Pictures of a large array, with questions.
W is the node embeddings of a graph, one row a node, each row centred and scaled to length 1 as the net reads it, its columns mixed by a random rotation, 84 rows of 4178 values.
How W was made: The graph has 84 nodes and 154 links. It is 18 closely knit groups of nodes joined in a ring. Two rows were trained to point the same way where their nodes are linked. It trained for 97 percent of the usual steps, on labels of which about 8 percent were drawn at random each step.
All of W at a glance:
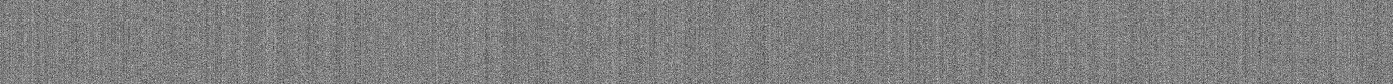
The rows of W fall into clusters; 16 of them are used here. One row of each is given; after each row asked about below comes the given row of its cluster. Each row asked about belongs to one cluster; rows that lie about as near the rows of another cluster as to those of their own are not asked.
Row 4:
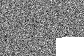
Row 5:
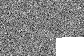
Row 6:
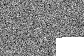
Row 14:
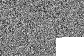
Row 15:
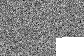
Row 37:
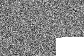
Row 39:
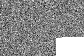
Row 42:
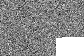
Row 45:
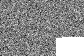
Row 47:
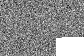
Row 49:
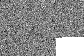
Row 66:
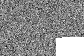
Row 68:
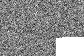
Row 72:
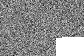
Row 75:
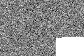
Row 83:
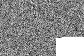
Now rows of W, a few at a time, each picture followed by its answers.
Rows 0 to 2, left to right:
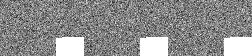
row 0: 15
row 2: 45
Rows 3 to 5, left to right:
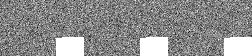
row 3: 49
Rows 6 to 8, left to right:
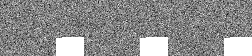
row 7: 66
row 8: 42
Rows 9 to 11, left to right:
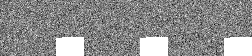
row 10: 45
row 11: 6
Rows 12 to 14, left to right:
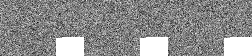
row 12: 42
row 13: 83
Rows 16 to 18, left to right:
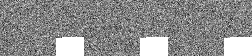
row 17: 45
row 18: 14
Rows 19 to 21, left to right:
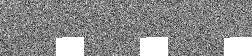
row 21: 37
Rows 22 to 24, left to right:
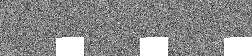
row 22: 83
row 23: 47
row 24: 39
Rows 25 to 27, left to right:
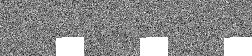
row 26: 49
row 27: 72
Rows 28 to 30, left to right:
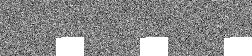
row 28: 37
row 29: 72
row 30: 75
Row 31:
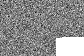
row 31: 47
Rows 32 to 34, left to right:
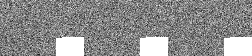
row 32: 4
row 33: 45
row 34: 14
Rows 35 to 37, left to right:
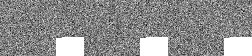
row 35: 72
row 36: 4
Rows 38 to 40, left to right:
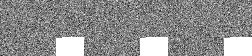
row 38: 45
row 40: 49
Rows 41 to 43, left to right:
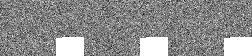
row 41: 39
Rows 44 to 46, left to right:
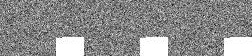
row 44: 15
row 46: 6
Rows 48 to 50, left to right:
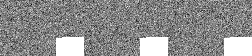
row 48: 15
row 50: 14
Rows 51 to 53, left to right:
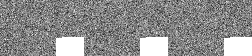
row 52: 37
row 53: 72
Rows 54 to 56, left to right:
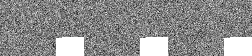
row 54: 68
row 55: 37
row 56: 49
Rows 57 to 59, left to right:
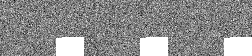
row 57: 14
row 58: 4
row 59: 5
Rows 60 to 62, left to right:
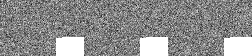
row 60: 15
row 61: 14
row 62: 5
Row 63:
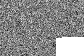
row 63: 68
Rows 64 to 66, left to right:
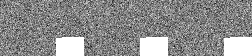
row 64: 6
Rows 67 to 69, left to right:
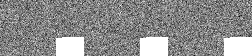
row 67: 83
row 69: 66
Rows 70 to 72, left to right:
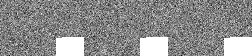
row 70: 42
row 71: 5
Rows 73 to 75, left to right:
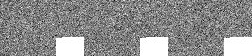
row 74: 42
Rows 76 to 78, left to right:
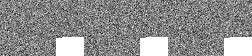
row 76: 68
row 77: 4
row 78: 37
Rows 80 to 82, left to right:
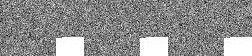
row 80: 6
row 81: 66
